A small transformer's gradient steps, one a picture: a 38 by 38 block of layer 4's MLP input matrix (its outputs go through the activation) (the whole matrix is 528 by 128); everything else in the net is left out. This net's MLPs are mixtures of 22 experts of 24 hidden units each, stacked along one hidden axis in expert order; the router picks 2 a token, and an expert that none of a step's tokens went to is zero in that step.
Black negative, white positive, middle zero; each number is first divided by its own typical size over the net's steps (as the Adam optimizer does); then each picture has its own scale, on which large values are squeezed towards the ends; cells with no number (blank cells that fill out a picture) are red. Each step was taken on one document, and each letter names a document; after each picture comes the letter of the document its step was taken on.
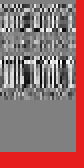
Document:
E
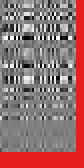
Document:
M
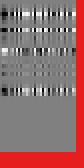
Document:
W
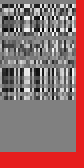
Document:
E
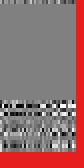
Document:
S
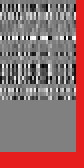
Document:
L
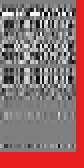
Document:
E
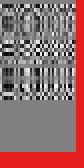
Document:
E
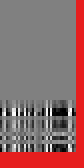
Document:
S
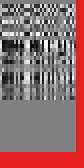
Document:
E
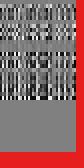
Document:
L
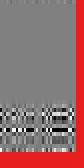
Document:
S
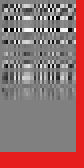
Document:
W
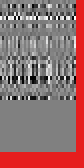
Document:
L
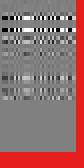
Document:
W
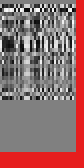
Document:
E
